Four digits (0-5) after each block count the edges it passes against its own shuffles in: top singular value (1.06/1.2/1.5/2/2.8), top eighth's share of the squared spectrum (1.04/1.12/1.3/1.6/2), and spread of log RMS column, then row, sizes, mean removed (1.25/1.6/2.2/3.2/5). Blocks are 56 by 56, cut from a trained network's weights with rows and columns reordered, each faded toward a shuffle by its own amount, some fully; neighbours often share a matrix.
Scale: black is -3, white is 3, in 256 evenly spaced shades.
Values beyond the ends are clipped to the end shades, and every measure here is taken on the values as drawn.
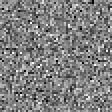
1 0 0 0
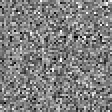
1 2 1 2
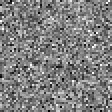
1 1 0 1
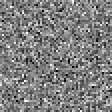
0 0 0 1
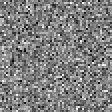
0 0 0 0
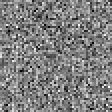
1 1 0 1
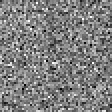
0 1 0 0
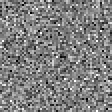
0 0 0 0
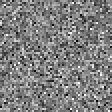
0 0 0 0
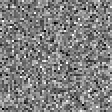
1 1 0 0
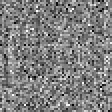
1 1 0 1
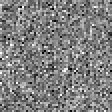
1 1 0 1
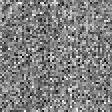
2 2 0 2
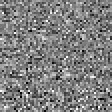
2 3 1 2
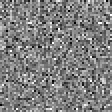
2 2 0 2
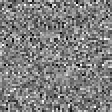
1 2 0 2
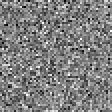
1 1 0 1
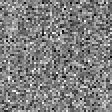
1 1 0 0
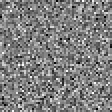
1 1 0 1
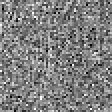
1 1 0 1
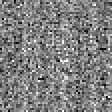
2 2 0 2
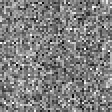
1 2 0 2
